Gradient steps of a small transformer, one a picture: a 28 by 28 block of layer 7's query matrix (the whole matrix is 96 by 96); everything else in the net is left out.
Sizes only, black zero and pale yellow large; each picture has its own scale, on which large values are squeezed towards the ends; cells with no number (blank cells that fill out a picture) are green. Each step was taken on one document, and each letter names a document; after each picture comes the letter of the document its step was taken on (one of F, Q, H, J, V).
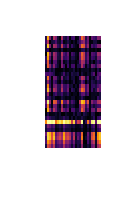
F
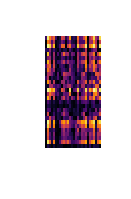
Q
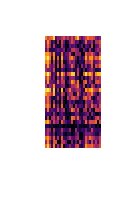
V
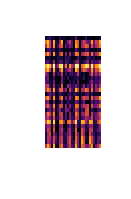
V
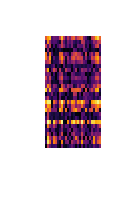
F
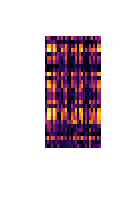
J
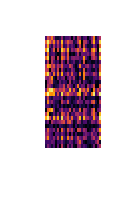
Q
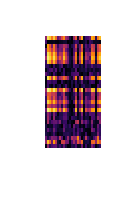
J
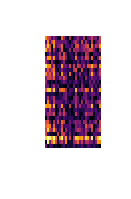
V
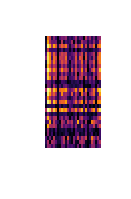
F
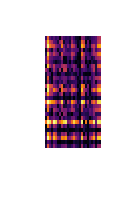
F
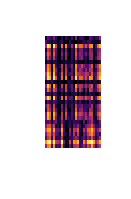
V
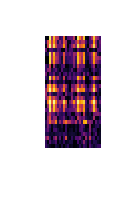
J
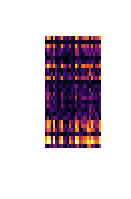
V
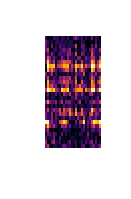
Q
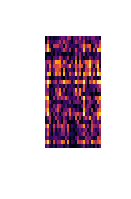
Q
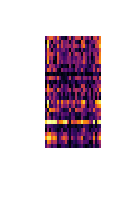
F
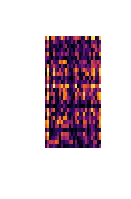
Q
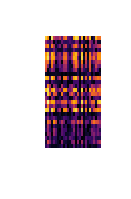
J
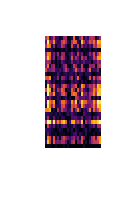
F
